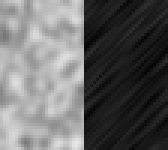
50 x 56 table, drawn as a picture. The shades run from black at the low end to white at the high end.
It is made of 1 by 2 panels. Panel 1,1: high, blotchy. Panel 1,2: very low, slanting up to the right, faint in contrast.
